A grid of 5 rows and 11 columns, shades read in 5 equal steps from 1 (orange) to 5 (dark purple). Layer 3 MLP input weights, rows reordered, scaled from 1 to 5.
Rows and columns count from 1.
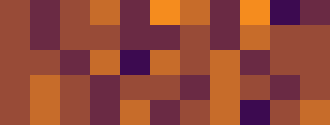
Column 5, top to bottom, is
4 4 5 3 2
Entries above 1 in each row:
9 11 11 11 11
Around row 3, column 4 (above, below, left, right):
3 4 4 5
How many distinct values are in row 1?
5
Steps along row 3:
same up down up down up down up down same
